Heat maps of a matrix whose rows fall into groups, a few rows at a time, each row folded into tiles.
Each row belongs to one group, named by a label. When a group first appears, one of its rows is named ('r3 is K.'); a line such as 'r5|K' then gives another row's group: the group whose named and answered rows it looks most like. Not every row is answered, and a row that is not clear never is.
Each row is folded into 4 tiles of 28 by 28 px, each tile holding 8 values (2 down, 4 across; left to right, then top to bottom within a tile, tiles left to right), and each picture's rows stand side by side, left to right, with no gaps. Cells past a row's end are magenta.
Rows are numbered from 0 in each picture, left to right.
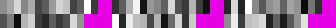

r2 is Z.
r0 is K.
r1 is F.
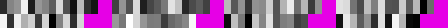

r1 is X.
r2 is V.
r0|F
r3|V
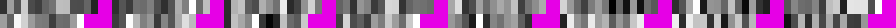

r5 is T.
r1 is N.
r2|K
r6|F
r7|V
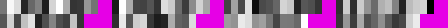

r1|K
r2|X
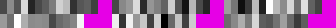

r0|X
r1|F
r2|V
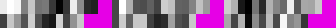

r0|T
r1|K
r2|V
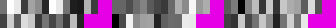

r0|K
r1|N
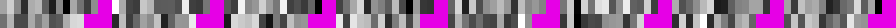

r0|T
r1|T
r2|K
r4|Z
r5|Z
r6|T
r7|T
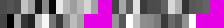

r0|N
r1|X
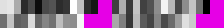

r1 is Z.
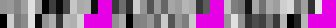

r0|T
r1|Z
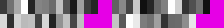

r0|F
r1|X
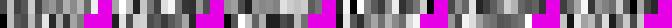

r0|V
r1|K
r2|N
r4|X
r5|F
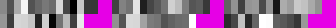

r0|F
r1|X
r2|N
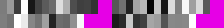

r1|N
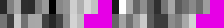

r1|K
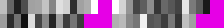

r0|V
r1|T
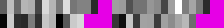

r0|Z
